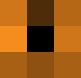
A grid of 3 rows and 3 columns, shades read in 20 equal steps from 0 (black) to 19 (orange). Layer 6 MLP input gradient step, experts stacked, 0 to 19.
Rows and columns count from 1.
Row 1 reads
16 6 14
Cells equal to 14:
1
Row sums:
36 35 37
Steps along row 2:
down up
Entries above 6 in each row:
2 2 3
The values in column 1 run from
13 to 19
